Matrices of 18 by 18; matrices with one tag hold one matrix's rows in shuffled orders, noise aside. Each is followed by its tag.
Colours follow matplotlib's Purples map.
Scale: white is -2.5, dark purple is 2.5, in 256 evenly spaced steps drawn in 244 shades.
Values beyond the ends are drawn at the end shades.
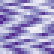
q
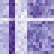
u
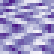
q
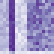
u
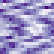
q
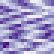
q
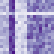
u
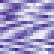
q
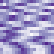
q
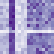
u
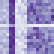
u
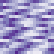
q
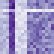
u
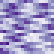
q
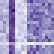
u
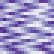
q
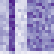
u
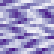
q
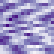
q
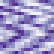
q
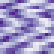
q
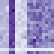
u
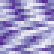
q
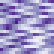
q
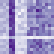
u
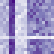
u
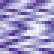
q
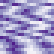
q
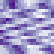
q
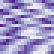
q
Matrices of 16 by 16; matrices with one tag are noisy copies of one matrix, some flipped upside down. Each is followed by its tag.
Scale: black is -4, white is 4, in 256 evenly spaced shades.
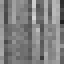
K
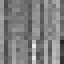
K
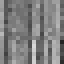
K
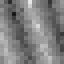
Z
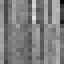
K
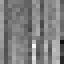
K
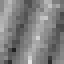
Z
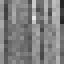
K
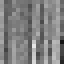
K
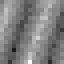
Z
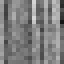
K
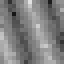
Z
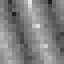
Z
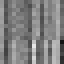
K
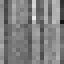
K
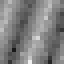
Z
